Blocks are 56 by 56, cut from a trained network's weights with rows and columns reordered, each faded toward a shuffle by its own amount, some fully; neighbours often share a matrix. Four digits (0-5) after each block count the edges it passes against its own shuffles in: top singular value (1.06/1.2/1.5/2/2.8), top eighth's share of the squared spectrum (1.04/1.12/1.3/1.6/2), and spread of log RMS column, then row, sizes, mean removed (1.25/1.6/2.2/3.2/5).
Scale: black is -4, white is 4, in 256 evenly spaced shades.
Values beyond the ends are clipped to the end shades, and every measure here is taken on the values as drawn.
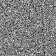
0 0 0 0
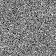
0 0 0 0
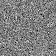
0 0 0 0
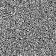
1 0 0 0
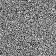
0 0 0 0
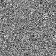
1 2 1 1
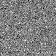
1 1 0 0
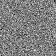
2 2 0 0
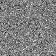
2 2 0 1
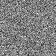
0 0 0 0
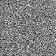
2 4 1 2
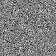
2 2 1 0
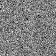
2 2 0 0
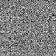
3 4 1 2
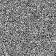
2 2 0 0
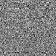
3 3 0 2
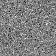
1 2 0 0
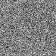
2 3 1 1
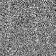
2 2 0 1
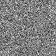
1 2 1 0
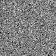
1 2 0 0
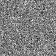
1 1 1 0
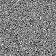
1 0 0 0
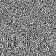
3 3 0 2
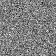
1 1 0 0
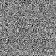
3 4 1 1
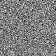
2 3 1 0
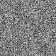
2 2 0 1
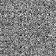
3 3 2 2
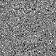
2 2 1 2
